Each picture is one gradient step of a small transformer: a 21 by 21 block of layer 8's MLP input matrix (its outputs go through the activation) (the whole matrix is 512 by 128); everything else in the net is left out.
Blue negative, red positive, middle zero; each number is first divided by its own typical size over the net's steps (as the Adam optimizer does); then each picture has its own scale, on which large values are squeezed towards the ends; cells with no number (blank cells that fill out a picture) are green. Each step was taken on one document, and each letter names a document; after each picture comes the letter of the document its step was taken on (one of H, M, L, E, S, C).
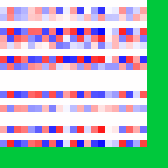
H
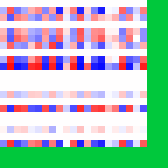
H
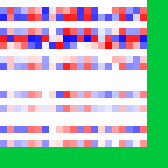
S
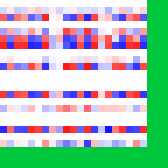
S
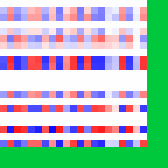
H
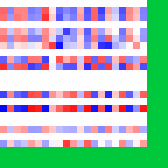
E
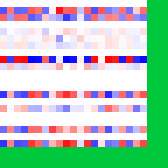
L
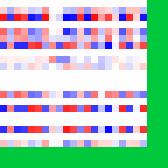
E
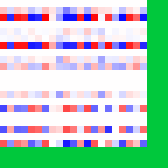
E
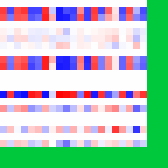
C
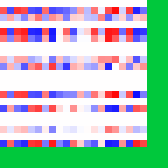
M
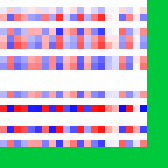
H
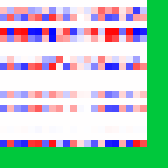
M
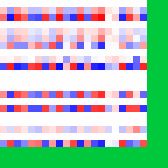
H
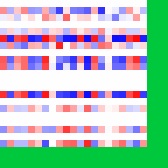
S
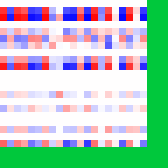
E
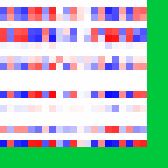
M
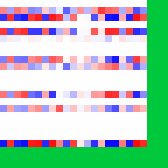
M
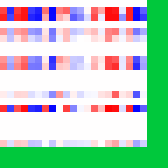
M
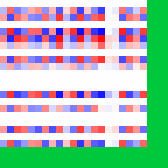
H
